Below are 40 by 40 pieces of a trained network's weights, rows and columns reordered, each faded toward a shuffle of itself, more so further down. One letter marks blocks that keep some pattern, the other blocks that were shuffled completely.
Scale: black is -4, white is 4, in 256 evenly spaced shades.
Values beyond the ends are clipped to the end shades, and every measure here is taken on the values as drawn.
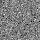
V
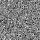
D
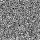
D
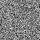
D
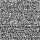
V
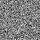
D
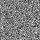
D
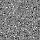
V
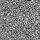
V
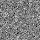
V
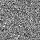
D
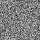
D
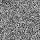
D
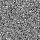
D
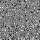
V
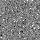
D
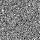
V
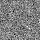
D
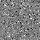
V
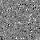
V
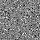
D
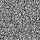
D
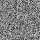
D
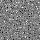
D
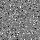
D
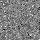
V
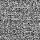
V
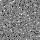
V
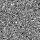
D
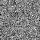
D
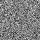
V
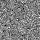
D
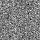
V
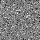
D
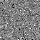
V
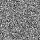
D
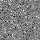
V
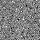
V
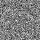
D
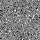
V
